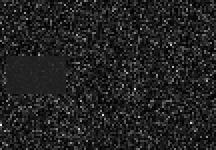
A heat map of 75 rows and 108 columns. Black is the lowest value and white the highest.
Odd patch: calmer, in the middle left. Slope: none. Grain: fine. Histogram: skewed, a long tail of high values. Calmest part: middle left. Odd rows or columns: none.
